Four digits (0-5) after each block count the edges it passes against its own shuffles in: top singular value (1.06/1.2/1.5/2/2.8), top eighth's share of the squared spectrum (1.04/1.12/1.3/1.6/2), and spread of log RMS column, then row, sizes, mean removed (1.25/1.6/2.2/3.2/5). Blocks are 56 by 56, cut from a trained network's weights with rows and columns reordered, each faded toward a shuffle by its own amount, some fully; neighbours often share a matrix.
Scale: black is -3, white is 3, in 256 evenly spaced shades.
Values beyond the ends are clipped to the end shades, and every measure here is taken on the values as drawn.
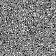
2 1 0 0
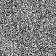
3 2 0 1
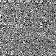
3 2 0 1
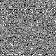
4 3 0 2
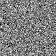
1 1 0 0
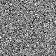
0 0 0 0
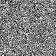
0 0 0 0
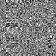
3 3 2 1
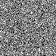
1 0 0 0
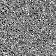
1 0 0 0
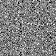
3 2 1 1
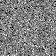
2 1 0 0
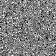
1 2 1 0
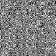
3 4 2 2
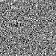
3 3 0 1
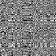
4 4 1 3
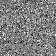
0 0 0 0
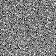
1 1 0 0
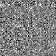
3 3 1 2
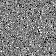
0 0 0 0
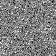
0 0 0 0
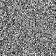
2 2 1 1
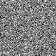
2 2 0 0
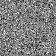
1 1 0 0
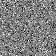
0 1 0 0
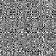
4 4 2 3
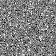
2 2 0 0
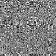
3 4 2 2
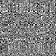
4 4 2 3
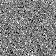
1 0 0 0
